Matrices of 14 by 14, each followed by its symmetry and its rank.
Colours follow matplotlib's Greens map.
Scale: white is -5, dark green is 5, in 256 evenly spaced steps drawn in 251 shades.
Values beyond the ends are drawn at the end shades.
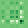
symmetric, rank one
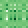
neither, rank one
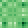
symmetric, rank one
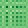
symmetric, rank one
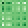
symmetric, rank one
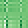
neither, rank one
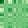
symmetric, rank one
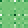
symmetric, rank one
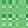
neither, rank one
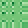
symmetric, rank one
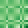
symmetric, rank one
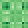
symmetric, rank one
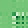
symmetric, rank one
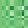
neither, rank one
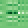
neither, rank one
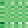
neither, rank one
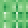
neither, rank one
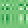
neither, rank one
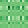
neither, rank one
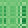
neither, rank one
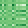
neither, rank one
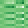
neither, rank one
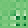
symmetric, rank one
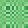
symmetric, rank one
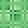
symmetric, rank one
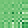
symmetric, rank one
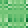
neither, rank one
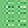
neither, rank one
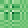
symmetric, rank one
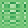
neither, rank one
